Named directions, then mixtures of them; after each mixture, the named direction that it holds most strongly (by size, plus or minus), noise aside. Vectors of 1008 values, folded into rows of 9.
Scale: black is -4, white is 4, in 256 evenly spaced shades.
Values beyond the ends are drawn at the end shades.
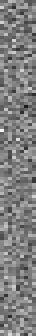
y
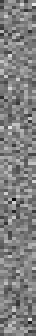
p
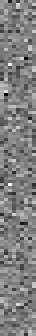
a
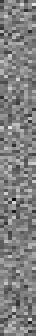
p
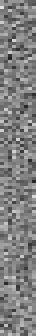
y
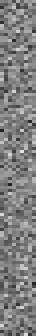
y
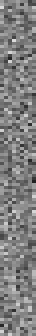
y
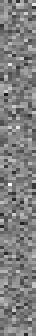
a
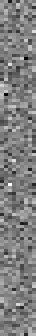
a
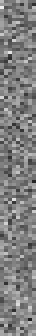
p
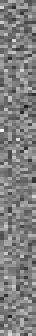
y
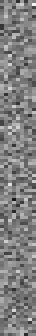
p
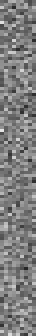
y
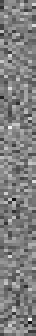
p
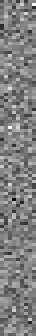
p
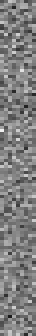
y
